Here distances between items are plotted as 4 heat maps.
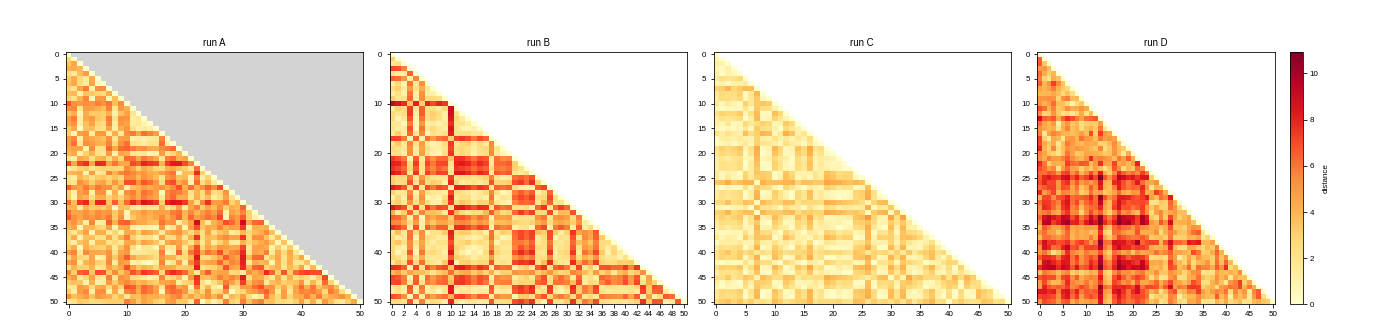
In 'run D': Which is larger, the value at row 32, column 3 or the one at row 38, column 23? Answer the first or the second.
the second
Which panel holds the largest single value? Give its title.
run D
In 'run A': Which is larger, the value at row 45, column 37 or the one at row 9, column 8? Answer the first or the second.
the second
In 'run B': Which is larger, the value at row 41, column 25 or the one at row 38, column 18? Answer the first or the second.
the first
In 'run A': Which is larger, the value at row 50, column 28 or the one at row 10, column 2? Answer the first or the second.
the second
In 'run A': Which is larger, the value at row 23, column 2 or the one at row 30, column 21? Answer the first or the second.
the second
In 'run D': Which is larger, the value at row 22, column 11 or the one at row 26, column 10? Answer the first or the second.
the second
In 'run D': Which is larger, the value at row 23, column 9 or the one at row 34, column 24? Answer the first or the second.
the second
